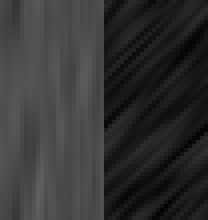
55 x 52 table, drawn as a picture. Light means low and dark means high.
The table splits into one row of 2 panels. Panel 1,1: high, streaked downward, faint in contrast. Panel 1,2: very high, slanting up to the right, faint in contrast.
